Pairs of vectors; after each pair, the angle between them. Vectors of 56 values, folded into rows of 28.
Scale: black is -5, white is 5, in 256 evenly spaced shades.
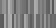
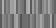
orthogonal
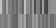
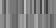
nearly parallel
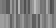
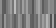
orthogonal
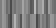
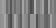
nearly parallel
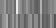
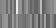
nearly parallel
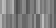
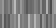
orthogonal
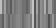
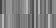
nearly opposite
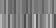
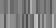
orthogonal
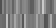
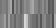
orthogonal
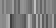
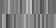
orthogonal
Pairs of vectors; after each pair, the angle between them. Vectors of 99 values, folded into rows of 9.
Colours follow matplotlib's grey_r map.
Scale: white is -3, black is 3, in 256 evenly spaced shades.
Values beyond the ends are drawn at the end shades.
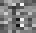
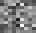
nearly parallel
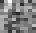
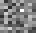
orthogonal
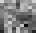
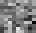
partly aligned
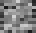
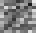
nearly opposite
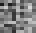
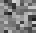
orthogonal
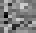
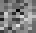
partly opposed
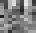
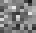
orthogonal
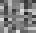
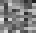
nearly parallel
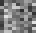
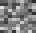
orthogonal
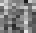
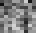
nearly opposite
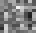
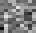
nearly parallel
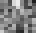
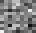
partly aligned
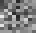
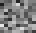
partly aligned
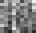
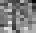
nearly opposite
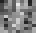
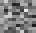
orthogonal
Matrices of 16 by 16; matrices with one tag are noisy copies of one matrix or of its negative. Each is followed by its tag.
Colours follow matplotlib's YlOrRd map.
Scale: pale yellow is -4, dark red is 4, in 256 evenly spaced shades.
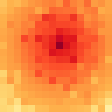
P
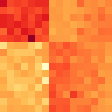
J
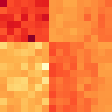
J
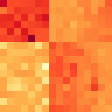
J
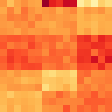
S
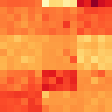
S
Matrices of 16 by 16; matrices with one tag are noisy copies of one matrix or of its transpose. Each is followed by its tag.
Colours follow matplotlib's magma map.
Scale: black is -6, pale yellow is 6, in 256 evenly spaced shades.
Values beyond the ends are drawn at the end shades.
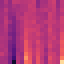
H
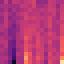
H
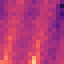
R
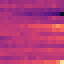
H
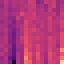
H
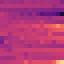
H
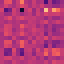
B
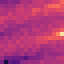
R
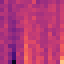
H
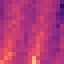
R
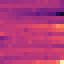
H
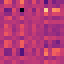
B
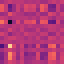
B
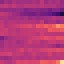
H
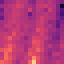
R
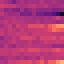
H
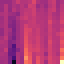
H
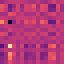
B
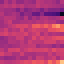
H
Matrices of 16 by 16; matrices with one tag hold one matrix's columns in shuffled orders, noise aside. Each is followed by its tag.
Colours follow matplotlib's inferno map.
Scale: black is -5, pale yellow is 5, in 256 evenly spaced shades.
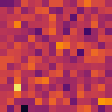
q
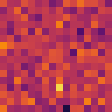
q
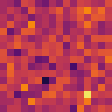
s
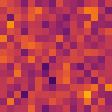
s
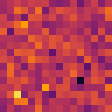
s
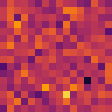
s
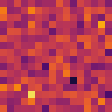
s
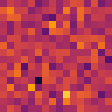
s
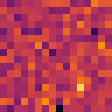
q
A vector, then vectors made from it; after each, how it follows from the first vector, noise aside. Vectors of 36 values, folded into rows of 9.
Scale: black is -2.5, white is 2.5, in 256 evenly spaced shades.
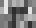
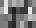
copied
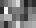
wrapped around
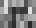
copied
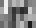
copied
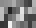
wrapped around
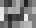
wrapped around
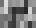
copied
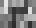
copied
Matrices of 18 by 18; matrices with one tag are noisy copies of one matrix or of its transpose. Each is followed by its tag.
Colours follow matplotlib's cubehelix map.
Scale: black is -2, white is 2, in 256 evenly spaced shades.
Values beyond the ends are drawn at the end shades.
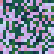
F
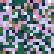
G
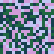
F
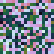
F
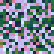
G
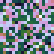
G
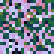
G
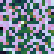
G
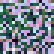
F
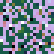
G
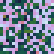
G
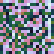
F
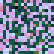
F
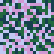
G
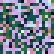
F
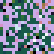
G
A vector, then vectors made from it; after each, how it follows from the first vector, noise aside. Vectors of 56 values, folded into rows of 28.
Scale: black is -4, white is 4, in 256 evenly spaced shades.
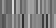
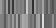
reversed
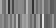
reversed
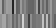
negated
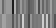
negated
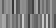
negated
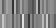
negated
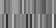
wrapped around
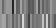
negated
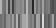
reversed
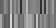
wrapped around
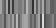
reversed
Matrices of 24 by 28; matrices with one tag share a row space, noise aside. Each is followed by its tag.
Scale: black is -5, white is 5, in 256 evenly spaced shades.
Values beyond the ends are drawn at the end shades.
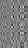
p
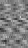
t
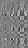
p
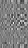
p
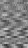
t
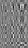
p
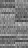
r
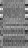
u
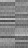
r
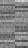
r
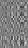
p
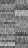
r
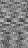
t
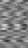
t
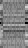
u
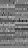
r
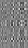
p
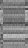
u
